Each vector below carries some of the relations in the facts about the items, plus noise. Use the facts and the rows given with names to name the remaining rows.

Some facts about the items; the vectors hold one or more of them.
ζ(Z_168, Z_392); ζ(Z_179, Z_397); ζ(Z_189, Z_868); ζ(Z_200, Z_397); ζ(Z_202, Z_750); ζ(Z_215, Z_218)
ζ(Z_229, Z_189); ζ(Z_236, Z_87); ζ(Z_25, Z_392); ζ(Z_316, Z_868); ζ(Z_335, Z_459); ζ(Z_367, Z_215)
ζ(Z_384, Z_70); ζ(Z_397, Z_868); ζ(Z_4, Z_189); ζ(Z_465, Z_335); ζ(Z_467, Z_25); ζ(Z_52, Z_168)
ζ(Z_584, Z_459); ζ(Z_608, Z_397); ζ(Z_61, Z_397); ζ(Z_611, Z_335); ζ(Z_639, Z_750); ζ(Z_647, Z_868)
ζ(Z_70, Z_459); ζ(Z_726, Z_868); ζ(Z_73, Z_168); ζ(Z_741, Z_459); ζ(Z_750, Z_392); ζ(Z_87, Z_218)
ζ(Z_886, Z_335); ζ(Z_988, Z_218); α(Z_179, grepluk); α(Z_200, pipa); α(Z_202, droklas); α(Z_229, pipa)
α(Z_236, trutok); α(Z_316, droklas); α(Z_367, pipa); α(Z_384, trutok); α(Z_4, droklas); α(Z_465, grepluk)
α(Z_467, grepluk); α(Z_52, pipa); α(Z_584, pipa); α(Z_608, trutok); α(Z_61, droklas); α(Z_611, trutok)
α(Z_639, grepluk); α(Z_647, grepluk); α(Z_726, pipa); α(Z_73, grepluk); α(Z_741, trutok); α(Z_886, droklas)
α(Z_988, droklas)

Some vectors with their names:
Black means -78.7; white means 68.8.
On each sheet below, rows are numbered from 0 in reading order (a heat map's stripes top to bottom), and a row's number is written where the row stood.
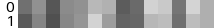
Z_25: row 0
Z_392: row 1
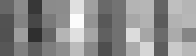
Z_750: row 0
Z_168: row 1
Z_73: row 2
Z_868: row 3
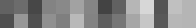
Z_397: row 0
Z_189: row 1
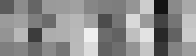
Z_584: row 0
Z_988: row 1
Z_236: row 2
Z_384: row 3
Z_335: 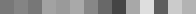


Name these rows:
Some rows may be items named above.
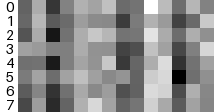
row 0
Z_467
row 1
Z_4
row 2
Z_639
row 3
Z_886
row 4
Z_608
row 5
Z_367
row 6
Z_179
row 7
Z_73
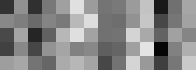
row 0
Z_52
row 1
Z_384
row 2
Z_73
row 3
Z_200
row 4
Z_988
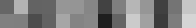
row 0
Z_4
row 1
Z_61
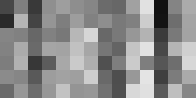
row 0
Z_200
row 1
Z_229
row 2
Z_384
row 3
Z_87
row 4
Z_202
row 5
Z_611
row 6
Z_465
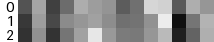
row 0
Z_647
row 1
Z_726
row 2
Z_52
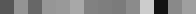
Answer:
Z_584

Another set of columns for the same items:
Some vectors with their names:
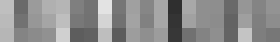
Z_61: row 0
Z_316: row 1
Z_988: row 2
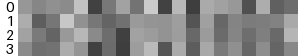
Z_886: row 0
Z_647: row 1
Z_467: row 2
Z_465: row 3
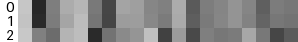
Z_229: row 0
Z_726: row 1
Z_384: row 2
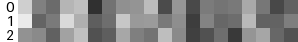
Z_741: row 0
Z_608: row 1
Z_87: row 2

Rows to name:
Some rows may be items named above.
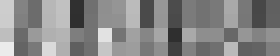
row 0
Z_741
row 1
Z_741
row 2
Z_61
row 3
Z_608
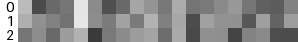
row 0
Z_52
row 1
Z_202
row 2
Z_335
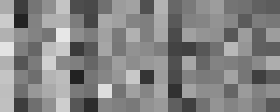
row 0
Z_584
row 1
Z_200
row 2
Z_202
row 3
Z_236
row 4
Z_179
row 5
Z_611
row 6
Z_4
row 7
Z_367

